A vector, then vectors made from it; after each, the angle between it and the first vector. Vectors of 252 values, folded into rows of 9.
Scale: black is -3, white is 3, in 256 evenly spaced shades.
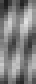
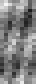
nearly opposite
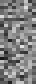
orthogonal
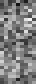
partly aligned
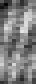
nearly parallel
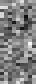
partly opposed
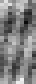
nearly opposite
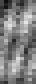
nearly parallel
